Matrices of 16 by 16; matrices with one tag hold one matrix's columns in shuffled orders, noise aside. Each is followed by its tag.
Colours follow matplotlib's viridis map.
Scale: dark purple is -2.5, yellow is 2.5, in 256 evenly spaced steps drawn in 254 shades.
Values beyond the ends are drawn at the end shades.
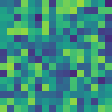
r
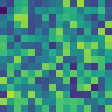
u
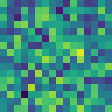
u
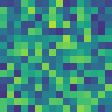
u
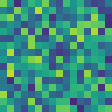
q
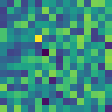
q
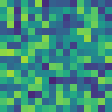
u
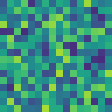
q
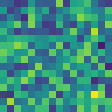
u
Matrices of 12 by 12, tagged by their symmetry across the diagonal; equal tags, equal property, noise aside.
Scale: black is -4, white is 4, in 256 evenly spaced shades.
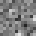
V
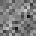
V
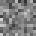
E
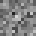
V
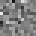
E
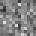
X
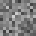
V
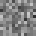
X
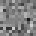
X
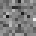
X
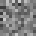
E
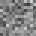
X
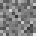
V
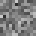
V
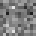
E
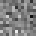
E
